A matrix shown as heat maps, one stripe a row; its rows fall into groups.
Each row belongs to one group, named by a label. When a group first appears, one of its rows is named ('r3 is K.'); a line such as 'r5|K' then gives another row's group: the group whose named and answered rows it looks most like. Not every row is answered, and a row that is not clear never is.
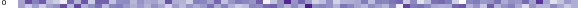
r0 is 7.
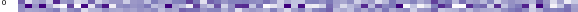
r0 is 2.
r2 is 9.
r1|7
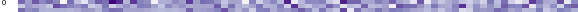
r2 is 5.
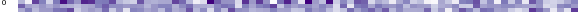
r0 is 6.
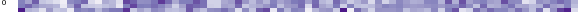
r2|5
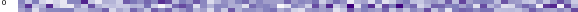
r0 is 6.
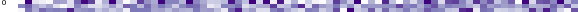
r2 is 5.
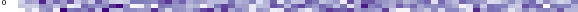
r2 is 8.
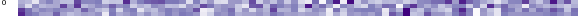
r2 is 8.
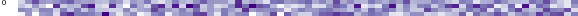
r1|2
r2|9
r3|8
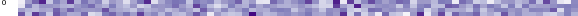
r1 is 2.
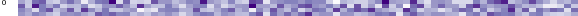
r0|7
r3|7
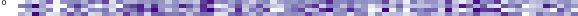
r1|6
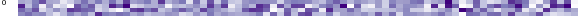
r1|5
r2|6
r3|7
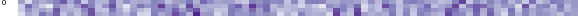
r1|2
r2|2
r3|2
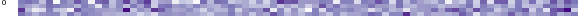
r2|5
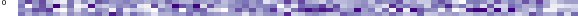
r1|2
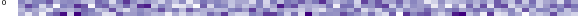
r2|2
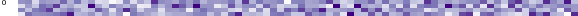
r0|9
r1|2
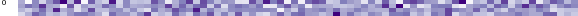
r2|2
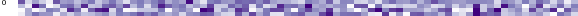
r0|2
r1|6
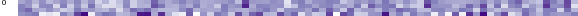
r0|9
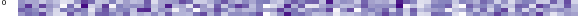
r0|6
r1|7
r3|7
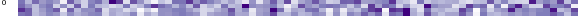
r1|9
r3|8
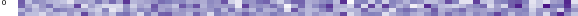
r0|5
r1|9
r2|9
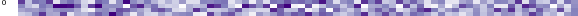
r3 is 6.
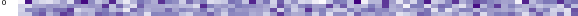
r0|2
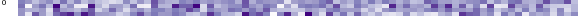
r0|9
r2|2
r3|6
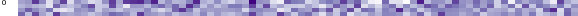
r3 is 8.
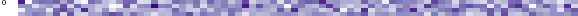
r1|9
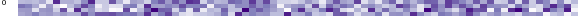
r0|2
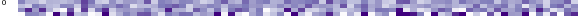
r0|6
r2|7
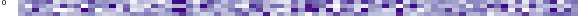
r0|6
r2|6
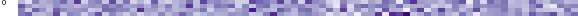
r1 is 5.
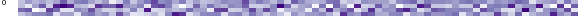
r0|9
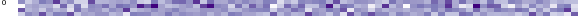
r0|2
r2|5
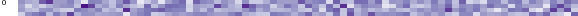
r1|6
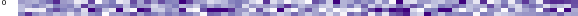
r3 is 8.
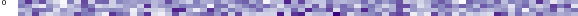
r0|7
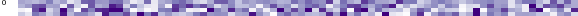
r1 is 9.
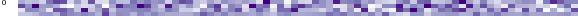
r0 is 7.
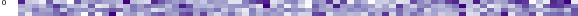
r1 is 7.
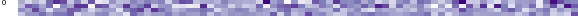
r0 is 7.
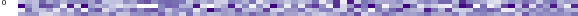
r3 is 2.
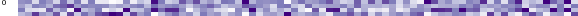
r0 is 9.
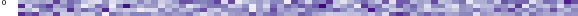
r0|9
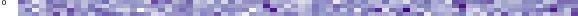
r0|5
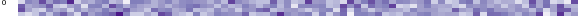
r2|5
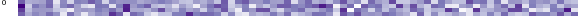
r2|5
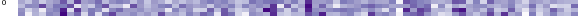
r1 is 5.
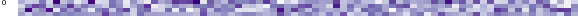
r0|2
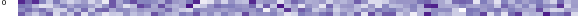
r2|7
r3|9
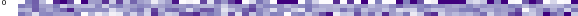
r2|6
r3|9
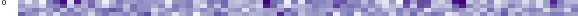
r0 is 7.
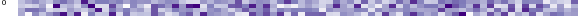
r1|2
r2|7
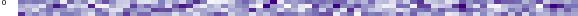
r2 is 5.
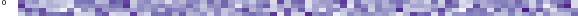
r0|5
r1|5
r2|7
